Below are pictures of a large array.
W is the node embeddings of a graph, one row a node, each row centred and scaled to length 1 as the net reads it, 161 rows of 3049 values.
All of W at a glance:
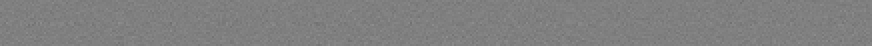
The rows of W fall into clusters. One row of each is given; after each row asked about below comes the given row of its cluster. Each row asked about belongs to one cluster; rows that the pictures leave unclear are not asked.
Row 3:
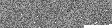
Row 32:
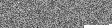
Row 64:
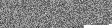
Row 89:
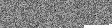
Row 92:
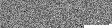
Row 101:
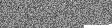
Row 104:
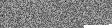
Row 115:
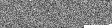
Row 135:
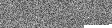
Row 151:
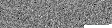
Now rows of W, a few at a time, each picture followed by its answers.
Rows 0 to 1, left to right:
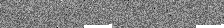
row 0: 151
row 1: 89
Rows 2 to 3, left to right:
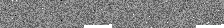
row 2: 89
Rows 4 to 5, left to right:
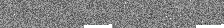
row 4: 135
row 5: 92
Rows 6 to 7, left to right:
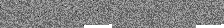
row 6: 151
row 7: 3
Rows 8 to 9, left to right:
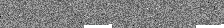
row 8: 135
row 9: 32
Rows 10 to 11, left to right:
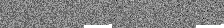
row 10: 101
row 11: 104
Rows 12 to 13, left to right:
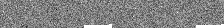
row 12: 115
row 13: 3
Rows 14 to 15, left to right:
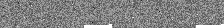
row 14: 32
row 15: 64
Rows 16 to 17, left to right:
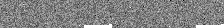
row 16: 89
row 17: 101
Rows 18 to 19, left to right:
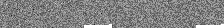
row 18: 115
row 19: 104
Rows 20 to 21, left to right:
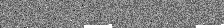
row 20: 32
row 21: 64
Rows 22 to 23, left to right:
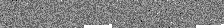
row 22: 89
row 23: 151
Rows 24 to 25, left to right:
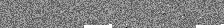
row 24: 32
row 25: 135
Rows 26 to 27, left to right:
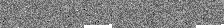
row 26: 92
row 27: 3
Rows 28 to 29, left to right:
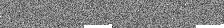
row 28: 135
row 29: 101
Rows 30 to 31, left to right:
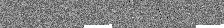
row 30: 89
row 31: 64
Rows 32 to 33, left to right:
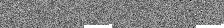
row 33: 92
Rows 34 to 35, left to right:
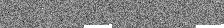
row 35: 101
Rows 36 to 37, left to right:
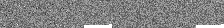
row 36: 115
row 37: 101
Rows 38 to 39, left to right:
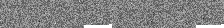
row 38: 64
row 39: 3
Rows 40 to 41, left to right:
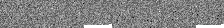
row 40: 101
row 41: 64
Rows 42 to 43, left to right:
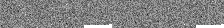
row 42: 92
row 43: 89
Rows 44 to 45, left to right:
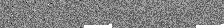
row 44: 104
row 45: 151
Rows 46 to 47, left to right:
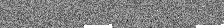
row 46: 151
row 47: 64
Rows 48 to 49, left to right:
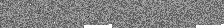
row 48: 32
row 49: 151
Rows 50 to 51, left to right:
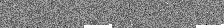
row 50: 32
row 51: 115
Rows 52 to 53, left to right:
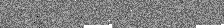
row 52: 3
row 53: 92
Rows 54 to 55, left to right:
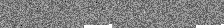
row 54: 32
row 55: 89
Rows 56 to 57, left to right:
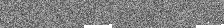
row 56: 89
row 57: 3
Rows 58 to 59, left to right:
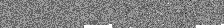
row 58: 32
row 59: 92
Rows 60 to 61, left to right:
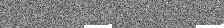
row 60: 32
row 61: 104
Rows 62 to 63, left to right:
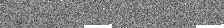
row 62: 151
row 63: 135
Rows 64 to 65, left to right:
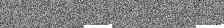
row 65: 92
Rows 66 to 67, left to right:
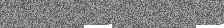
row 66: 64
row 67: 115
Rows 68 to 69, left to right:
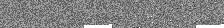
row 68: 135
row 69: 32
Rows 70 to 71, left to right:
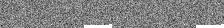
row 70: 92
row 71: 89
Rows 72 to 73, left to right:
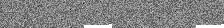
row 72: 101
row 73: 3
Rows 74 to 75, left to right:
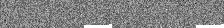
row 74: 64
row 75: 101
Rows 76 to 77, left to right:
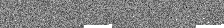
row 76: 64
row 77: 3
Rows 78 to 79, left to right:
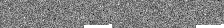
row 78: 32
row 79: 115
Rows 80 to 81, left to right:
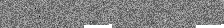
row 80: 32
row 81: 3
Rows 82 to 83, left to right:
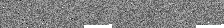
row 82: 32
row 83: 3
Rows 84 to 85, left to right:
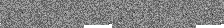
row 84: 3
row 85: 3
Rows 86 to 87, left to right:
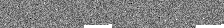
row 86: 135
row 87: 3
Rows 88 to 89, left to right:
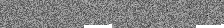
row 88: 115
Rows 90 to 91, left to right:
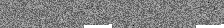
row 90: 135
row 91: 32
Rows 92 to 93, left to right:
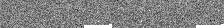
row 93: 151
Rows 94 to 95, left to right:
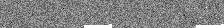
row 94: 115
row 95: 135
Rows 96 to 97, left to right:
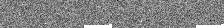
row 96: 89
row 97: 151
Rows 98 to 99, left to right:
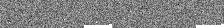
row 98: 3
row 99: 92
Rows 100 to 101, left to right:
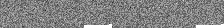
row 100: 64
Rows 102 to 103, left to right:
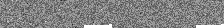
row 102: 89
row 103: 115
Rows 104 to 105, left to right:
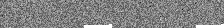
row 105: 101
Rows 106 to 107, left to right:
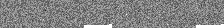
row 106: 64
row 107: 135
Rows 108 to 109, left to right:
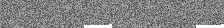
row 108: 92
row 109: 135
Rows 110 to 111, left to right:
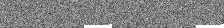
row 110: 89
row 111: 101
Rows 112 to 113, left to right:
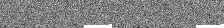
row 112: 101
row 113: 115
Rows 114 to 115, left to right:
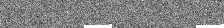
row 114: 3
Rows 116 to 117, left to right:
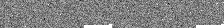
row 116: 104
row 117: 92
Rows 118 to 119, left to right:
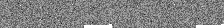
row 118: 32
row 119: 64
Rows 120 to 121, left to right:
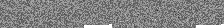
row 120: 151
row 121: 64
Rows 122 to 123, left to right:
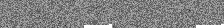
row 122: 32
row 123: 92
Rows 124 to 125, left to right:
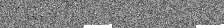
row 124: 101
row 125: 32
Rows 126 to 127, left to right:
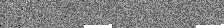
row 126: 104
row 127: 104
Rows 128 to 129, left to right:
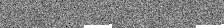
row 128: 3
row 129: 3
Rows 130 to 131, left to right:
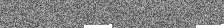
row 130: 89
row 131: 151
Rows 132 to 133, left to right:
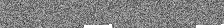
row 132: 89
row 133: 64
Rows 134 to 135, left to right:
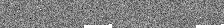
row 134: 135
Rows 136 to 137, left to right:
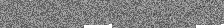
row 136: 115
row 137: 151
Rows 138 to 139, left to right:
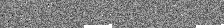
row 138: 104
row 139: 89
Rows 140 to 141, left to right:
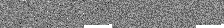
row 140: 151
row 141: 92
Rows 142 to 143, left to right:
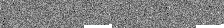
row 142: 92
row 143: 115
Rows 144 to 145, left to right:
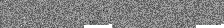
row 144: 32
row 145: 92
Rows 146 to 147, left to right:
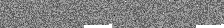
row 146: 104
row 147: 89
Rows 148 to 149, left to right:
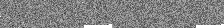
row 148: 135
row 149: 89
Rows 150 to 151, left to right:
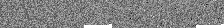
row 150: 101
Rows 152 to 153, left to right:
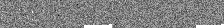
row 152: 89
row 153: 92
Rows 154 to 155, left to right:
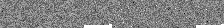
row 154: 89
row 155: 115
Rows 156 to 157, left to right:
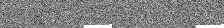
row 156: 3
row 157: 104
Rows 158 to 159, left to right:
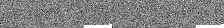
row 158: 3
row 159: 101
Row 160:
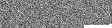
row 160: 92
